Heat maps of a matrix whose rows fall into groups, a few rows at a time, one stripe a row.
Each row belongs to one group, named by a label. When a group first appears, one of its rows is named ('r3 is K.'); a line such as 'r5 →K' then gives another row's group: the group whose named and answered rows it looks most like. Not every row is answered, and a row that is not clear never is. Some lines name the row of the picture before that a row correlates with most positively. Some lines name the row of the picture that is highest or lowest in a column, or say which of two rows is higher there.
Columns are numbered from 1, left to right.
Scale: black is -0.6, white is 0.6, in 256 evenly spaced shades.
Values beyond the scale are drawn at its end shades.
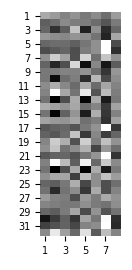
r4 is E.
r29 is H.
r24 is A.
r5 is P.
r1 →E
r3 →H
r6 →P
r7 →A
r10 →H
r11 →A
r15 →H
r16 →E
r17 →P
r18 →H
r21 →P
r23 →H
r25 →H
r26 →H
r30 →P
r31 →P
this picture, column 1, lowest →30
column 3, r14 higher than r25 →Yes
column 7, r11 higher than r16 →Yes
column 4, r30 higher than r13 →No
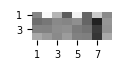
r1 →A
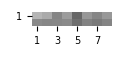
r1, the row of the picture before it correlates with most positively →4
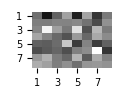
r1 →H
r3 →A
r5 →H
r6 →P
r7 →A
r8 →E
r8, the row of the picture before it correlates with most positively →1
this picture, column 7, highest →6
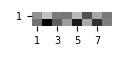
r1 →A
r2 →H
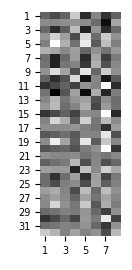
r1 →H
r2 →E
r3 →H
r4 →A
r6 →E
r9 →A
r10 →H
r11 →P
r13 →A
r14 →A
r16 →A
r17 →E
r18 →P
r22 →H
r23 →A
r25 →H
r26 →A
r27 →A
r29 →E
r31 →E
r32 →E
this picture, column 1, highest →32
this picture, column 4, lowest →23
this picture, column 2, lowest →12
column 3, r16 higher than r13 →Yes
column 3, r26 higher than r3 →Yes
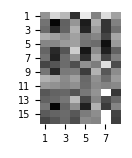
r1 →A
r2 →H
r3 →H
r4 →E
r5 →E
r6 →H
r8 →P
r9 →H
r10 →E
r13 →H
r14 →H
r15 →P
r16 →P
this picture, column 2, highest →1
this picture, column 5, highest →1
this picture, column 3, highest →1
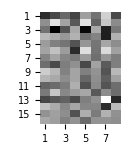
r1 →P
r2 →A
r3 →H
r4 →E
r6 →A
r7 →A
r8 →H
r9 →E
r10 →E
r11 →H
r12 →A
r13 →P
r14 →E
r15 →A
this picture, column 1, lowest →1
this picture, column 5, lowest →3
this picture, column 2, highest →2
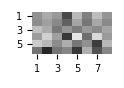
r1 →A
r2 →A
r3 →E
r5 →E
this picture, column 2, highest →4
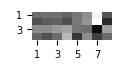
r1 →P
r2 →P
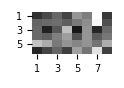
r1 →P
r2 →P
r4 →H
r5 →E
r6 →P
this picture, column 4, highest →3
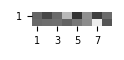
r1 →H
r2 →P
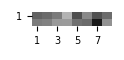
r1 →H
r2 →E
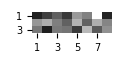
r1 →P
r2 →A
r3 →H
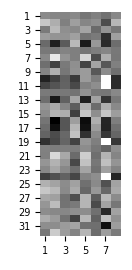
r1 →E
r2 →E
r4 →E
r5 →H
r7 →A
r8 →H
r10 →P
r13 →H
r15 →A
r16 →H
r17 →H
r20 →E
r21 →A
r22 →A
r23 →A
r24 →P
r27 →A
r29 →E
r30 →A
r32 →A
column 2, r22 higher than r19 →Yes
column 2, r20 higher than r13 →Yes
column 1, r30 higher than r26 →No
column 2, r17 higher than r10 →No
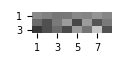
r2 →H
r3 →P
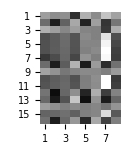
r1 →A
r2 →H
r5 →P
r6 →P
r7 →P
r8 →H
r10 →P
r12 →H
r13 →H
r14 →E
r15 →P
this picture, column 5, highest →1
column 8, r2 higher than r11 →Yes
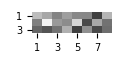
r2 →A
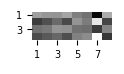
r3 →E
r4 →P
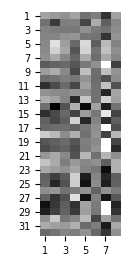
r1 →E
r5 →A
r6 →A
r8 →P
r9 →A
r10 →E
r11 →P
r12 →E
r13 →A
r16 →H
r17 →P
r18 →E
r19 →P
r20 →P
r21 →A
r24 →H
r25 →H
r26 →A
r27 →H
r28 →P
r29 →P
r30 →A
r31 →E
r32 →E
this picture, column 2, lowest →14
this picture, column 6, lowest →30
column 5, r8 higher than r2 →Yes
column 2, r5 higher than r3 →Yes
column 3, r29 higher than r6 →No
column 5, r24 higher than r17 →No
